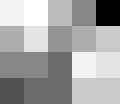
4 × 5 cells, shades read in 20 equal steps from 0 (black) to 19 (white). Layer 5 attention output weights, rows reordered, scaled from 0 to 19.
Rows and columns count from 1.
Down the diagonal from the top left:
18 17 8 15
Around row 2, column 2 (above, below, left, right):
19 10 13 11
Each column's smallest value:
6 8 8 10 0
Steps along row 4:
up same up same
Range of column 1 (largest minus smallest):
12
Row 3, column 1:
10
